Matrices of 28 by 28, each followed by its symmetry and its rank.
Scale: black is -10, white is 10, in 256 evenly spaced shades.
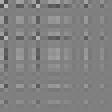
symmetric, rank one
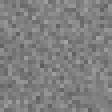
antisymmetric, full rank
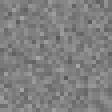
antisymmetric, full rank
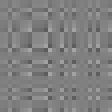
symmetric, rank one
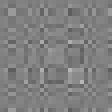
symmetric, rank two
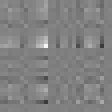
symmetric, rank two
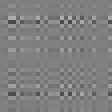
neither, rank one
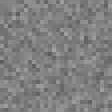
antisymmetric, full rank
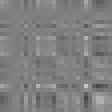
symmetric, rank two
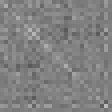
symmetric, rank five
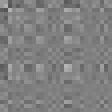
symmetric, rank two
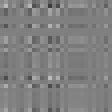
neither, rank one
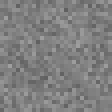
antisymmetric, full rank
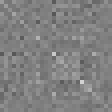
symmetric, rank five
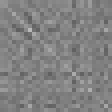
symmetric, rank five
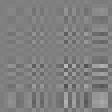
symmetric, rank one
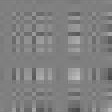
symmetric, rank one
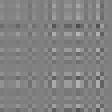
neither, rank one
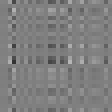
neither, rank one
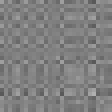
symmetric, rank two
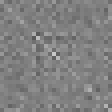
symmetric, rank five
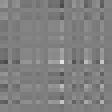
symmetric, rank one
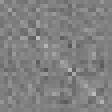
symmetric, rank five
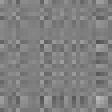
symmetric, rank two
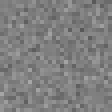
antisymmetric, full rank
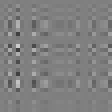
neither, rank one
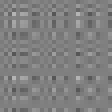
symmetric, rank one
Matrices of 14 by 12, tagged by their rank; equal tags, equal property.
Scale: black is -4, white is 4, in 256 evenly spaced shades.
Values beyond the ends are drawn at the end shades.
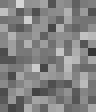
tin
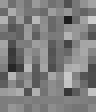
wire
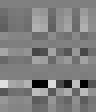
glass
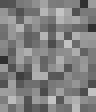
tin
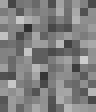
tin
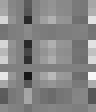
glass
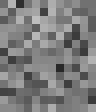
tin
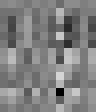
wire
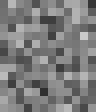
tin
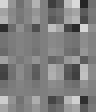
glass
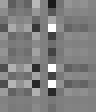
glass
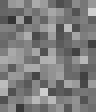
tin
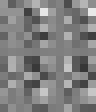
wire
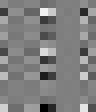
glass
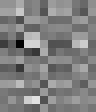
wire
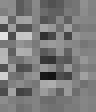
wire
